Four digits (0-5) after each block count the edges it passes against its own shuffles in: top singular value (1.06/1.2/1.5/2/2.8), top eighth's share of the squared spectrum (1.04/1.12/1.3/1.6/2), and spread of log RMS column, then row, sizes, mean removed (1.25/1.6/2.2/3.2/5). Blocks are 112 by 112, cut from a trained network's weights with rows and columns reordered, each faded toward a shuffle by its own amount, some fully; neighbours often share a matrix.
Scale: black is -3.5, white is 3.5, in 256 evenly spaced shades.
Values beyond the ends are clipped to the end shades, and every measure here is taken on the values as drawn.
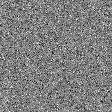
0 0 0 0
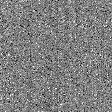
1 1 0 1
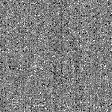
2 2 0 2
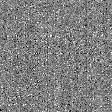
2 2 0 2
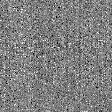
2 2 0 2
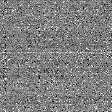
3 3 2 1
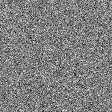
0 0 0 0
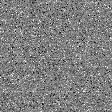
1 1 1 0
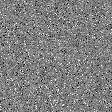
0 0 0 0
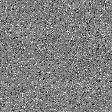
0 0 1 0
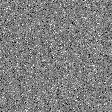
0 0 0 0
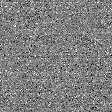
2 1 1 0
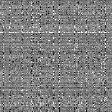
4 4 4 2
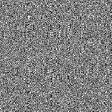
3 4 2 2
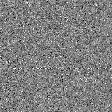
2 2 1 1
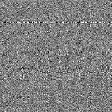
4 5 2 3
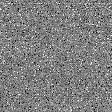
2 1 1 0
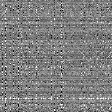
4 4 4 2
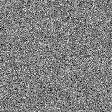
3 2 0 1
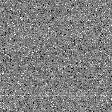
1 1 1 0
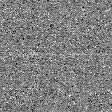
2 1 1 0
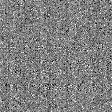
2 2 0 2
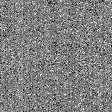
2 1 0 1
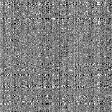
4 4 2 4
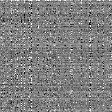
3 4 4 2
